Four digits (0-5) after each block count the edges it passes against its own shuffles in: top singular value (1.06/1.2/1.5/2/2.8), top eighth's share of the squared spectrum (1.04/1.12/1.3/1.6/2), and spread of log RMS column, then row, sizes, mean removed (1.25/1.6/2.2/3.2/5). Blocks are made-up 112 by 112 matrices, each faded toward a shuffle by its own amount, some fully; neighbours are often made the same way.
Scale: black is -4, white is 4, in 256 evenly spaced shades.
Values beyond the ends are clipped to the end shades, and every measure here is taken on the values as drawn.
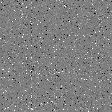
2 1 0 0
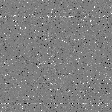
2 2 1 1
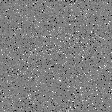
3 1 0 0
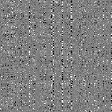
5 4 3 2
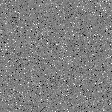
0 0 0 0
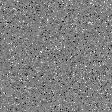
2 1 0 0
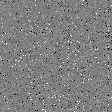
2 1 1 0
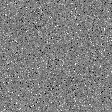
0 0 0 0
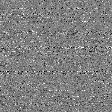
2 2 0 3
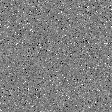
1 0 0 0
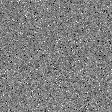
0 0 0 0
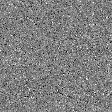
0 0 0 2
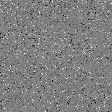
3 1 0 0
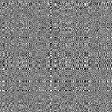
5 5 4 4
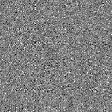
4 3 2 2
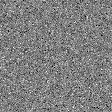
2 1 0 0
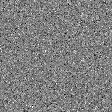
2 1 0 0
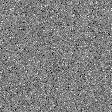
1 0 0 0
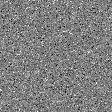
1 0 0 0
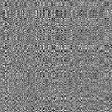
5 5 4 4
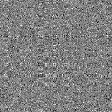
4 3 2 2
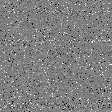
3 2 0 1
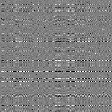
5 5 3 4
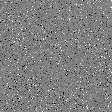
0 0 0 0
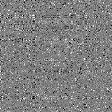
4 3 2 2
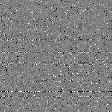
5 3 1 2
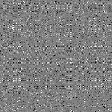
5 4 2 3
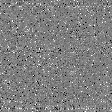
3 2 0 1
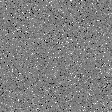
0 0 0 0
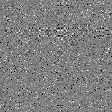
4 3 1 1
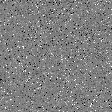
2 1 0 0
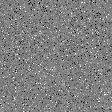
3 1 0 0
